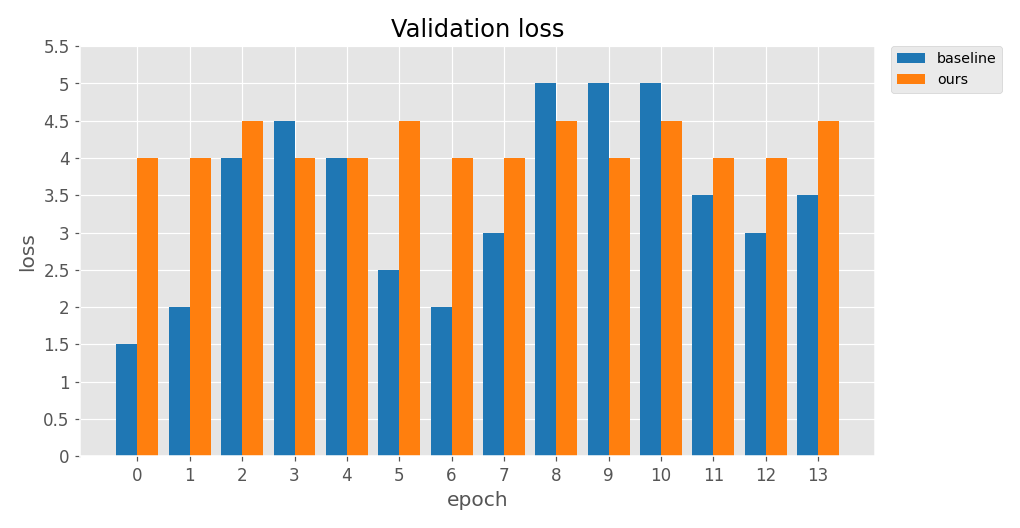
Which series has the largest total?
ours
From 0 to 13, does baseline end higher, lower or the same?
higher
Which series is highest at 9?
baseline
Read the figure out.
Title: Validation loss
x-axis: epoch, ticks 0 1 2 3 4 5 6 7 8 9 10 11 12 13
y-axis: loss, ticks 0 0.5 1 1.5 2 2.5 3 3.5 4 4.5 5 5.5
Legend: baseline, ours
Values:
baseline: 1.5 2 4 4.5 4 2.5 2 3 5 5 5 3.5 3 3.5
ours: 4 4 4.5 4 4 4.5 4 4 4.5 4 4.5 4 4 4.5
